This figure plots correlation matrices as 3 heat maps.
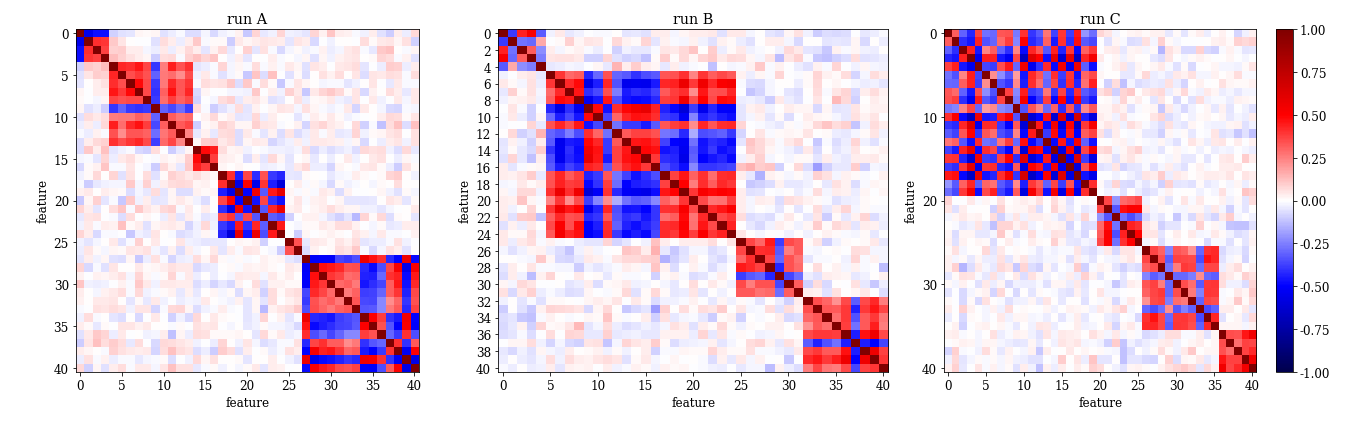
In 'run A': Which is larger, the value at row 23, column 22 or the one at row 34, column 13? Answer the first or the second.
the second
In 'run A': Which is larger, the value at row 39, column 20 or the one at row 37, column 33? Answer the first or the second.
the second
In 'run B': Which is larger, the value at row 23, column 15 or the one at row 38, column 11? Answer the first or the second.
the second
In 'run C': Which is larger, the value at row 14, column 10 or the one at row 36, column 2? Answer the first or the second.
the second
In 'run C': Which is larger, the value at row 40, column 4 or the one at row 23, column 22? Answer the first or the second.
the first
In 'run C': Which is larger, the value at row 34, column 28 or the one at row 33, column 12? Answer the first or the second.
the first
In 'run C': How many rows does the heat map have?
41
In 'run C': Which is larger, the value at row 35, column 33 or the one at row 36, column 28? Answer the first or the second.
the second
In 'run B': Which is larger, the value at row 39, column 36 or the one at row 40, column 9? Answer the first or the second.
the first
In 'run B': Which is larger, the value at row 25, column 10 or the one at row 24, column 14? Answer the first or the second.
the first
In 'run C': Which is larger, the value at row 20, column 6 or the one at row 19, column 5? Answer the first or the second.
the second
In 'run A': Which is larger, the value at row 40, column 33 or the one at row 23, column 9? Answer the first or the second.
the first
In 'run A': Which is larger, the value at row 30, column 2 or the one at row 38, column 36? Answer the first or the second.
the first
